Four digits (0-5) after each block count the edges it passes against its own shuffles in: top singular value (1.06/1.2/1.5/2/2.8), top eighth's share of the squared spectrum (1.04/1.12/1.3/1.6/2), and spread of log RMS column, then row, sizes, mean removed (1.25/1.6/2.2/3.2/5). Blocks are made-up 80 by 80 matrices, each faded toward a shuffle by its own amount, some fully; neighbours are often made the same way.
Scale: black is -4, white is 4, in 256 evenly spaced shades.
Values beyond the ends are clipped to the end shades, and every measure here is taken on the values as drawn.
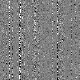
3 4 4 0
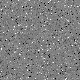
0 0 0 0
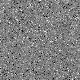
0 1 0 1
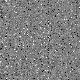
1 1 1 0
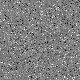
0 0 0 0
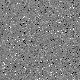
1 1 1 0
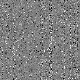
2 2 3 0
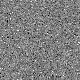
0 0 0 0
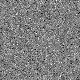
0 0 0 0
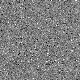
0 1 0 0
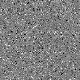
3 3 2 1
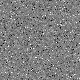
0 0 0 0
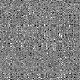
4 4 2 2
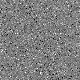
2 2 0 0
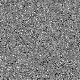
2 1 0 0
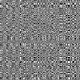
5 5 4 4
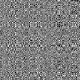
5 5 3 3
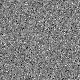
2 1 0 0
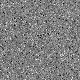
0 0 0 0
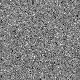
1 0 0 0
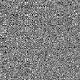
4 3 2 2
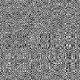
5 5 3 3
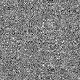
3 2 1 1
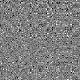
4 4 2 2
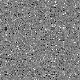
3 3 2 1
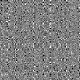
4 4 3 2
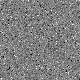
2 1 0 0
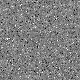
1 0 0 0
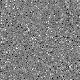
3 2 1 1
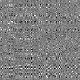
5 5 3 3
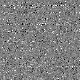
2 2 1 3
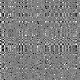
5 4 3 3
